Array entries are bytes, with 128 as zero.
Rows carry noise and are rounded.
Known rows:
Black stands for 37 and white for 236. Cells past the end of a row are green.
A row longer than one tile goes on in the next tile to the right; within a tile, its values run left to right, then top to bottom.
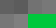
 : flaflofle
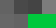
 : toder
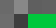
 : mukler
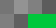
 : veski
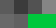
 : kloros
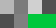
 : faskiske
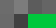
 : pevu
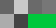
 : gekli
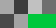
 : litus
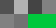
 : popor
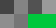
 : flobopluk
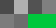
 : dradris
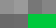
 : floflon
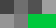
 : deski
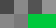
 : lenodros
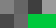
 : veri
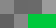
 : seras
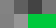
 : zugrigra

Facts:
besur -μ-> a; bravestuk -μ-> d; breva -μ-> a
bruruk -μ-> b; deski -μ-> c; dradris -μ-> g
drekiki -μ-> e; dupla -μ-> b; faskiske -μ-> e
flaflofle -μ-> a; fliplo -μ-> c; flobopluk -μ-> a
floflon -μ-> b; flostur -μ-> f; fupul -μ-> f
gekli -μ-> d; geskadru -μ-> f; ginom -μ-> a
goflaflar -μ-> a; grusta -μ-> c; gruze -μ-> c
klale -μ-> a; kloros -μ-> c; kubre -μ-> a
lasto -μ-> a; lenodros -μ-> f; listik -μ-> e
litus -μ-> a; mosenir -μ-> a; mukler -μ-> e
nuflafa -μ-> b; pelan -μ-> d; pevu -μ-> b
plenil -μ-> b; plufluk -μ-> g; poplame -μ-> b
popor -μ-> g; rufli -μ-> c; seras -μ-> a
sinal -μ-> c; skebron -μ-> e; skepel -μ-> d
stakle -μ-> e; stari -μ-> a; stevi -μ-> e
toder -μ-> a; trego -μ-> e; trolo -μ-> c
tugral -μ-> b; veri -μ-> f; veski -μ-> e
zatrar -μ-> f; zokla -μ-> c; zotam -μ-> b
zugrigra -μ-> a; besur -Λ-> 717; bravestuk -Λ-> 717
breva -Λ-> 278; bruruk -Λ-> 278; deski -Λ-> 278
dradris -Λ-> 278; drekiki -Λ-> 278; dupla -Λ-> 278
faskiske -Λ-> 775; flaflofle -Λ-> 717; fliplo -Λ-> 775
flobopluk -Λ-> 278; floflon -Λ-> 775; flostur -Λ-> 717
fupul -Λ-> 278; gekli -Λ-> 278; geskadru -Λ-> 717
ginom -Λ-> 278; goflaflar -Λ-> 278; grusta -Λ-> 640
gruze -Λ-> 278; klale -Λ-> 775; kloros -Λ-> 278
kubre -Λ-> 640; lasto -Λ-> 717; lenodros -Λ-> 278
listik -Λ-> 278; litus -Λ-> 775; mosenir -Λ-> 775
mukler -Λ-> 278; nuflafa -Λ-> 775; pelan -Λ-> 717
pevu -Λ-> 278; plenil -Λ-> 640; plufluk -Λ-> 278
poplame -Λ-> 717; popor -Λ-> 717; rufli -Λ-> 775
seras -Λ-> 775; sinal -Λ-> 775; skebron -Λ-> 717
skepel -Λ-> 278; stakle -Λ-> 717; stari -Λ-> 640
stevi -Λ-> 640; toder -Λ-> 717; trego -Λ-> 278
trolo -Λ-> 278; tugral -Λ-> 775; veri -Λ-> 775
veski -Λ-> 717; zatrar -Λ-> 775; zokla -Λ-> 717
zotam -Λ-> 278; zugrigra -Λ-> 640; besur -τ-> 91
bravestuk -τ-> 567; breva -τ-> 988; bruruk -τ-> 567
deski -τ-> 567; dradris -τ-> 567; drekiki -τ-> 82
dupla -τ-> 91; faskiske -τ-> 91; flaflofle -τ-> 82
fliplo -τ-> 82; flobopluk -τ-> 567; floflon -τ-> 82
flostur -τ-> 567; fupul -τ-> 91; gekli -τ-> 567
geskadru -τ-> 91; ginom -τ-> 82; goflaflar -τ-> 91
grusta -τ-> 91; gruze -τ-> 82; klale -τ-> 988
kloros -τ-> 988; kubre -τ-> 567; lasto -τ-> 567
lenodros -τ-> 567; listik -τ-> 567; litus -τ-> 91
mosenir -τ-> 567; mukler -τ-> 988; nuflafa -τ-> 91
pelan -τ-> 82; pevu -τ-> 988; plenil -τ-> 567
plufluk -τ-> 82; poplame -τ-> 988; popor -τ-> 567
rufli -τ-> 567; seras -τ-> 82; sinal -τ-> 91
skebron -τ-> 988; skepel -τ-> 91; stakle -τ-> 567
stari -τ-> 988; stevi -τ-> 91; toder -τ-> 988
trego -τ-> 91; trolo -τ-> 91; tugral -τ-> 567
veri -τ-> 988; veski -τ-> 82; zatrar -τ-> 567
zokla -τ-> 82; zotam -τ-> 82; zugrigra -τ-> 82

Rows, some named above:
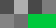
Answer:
popor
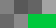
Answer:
fliplo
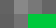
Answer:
plufluk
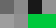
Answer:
kubre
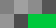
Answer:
pelan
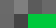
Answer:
pevu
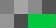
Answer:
pelan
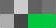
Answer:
bravestuk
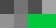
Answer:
deski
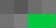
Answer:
flaflofle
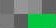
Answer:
drekiki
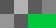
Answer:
bruruk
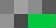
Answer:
pelan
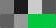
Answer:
trolo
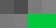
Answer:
gruze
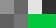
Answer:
trego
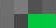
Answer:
poplame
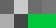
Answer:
gekli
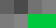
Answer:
zokla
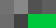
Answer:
skebron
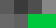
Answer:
kloros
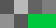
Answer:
listik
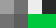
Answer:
skepel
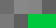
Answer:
zotam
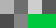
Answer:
nuflafa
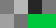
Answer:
plenil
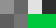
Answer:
trego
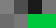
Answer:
stari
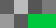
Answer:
stakle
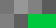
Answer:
veski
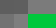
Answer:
ginom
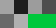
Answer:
grusta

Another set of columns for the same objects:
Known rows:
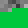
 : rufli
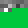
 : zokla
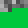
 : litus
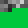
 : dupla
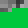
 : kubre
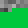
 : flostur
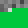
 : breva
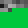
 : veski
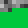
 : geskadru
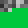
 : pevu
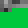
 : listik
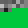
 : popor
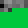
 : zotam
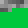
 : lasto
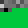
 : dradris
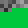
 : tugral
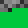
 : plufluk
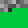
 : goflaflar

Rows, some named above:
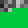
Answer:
pevu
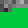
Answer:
bruruk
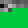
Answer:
veski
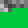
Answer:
sinal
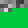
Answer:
flaflofle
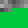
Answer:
deski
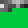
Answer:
skepel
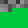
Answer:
stevi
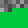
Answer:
faskiske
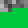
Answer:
litus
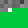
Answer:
stari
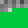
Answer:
toder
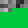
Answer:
seras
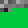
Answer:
gekli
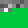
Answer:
zokla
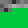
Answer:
stakle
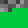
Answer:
stevi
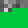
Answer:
gruze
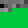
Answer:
floflon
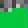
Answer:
mukler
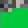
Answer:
pevu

